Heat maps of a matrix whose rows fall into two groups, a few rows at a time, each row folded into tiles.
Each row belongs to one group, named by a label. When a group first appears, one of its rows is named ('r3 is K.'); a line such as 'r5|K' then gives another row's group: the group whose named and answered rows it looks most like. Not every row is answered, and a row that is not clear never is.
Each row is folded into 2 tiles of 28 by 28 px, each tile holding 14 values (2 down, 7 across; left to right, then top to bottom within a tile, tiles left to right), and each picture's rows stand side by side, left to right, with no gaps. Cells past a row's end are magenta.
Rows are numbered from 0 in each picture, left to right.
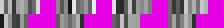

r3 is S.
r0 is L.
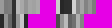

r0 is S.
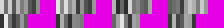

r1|L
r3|S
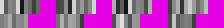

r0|L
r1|S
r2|L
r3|S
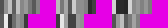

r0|S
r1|L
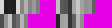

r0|L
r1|L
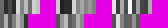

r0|S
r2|L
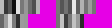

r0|L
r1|S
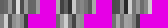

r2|S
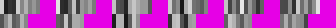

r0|L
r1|L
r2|L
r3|L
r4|L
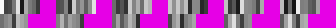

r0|L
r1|S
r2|S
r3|L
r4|L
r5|L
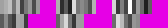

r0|S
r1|L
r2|L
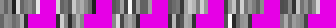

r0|S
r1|L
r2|S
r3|S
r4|S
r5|S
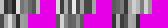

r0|L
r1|L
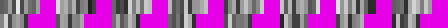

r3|S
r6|L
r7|S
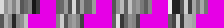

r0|L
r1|S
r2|S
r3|L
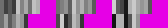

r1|S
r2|L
